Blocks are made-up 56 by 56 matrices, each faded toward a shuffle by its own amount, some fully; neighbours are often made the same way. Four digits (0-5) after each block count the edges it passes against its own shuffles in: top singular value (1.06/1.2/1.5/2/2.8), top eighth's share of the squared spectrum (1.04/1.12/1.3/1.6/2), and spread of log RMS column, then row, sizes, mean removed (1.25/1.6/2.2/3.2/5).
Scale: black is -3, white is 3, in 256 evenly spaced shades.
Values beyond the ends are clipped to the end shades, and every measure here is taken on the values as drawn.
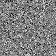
0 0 0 0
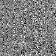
1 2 3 0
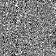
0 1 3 0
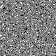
0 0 0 0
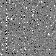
2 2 1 0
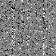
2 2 2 0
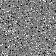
1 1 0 0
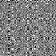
4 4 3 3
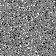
1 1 0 0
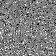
2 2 0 0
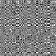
5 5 3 3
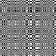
5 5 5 4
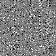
3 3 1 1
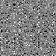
3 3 2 1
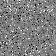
0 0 0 0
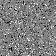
1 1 0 0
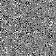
1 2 2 1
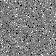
0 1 0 0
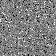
0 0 0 0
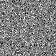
0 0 0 0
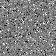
0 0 0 0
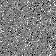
0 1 1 0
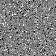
0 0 0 0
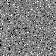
0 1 0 0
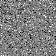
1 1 1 0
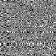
4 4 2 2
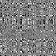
4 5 3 3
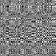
4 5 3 3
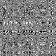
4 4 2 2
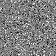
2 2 0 0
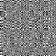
4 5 3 3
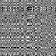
4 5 3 3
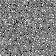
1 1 0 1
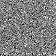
3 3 1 1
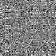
4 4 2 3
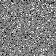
2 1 0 0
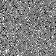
1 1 1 0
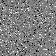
0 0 1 0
